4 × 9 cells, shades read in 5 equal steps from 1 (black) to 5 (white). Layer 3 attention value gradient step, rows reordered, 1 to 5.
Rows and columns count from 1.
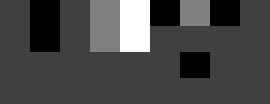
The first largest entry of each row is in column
5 5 1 1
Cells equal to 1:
5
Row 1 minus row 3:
0 -1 0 1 3 -1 2 -1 0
